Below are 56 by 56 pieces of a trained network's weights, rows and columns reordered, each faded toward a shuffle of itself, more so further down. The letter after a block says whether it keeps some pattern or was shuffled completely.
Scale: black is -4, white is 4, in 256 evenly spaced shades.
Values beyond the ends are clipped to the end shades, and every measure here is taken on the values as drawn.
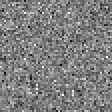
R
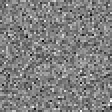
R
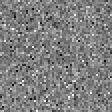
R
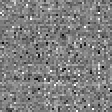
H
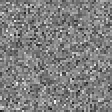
R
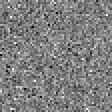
R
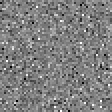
R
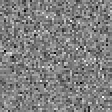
R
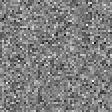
H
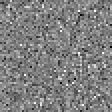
R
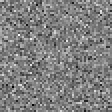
H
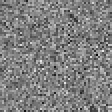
H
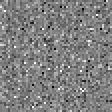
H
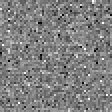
H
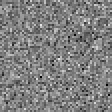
R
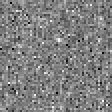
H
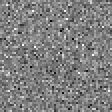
R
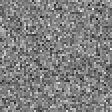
R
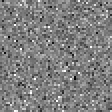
R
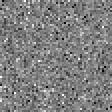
R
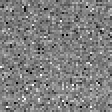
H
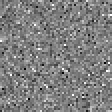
R
